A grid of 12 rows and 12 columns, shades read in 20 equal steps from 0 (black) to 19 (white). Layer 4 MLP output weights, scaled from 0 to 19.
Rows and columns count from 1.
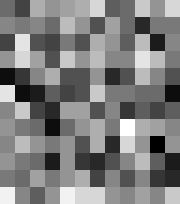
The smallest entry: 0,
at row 9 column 11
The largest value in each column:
18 17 13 13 18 16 16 12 19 17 14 16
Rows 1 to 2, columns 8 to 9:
7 8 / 12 8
